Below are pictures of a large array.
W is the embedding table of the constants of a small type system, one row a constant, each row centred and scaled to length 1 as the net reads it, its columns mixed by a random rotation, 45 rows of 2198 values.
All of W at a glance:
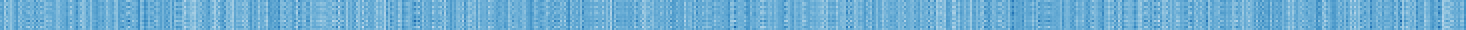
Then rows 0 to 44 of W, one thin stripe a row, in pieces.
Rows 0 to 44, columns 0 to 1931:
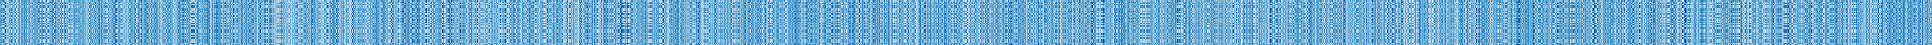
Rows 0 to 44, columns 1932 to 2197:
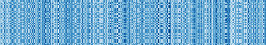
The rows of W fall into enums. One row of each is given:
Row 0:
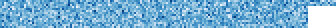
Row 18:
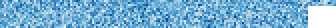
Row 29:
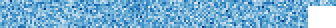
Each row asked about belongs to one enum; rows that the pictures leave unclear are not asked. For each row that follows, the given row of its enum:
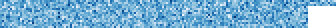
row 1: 0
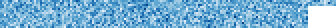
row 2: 18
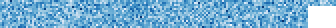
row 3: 29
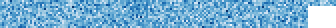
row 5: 29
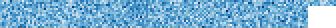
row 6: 29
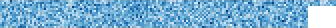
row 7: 29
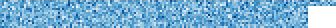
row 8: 0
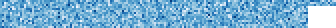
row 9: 0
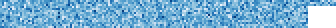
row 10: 0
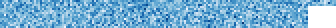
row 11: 18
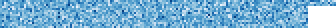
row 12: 0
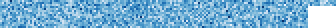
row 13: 29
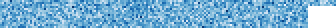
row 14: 29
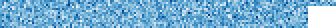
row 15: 0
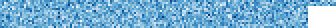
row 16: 0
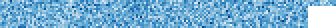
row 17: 29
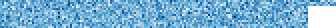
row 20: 0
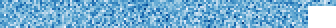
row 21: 18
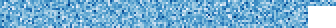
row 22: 0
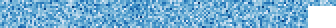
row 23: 29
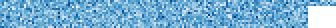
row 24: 0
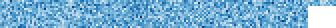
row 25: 29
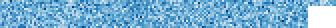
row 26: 29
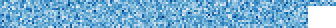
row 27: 0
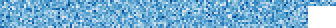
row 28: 0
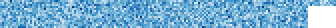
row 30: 29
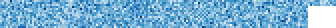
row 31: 29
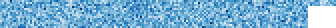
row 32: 29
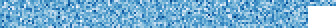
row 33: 0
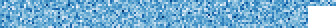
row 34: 0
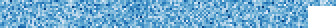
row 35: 29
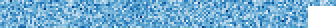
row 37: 29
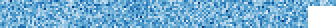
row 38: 29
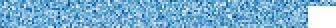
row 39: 0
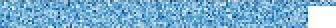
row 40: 0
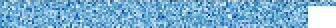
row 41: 0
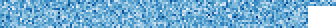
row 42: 0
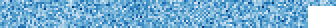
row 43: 29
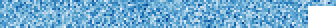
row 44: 18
